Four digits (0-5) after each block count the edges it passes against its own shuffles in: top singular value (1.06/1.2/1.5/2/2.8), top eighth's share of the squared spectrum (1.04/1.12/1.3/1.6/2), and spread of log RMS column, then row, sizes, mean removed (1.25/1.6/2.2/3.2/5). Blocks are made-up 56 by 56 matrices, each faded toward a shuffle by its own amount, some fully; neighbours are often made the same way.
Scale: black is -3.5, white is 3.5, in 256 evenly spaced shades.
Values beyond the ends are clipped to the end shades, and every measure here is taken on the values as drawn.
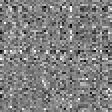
4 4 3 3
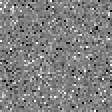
2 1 0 0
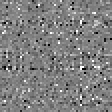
3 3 1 2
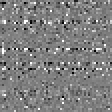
4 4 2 3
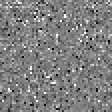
2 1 0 0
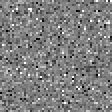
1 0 0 0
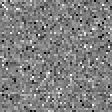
2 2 0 0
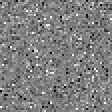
1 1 0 0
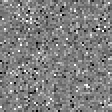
2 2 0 1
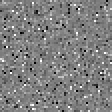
0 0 0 0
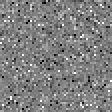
0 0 0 0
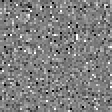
2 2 1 0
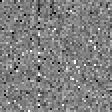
2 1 1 0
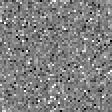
0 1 0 0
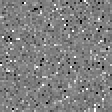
0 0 0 0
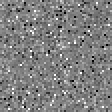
0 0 0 0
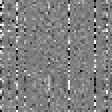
4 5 3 1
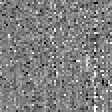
3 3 2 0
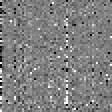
3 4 2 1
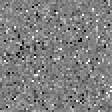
2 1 0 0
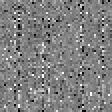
3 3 3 1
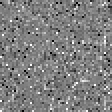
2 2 1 0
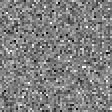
0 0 0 1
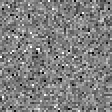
0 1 0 1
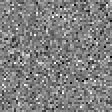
0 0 0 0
